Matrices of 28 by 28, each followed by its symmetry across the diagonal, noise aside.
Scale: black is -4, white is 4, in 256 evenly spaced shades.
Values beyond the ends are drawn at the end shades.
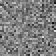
neither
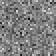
neither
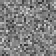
antisymmetric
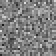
antisymmetric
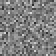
antisymmetric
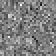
neither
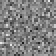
neither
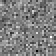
antisymmetric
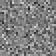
antisymmetric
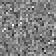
neither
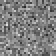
antisymmetric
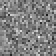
neither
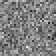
neither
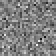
antisymmetric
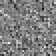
antisymmetric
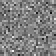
antisymmetric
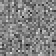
neither
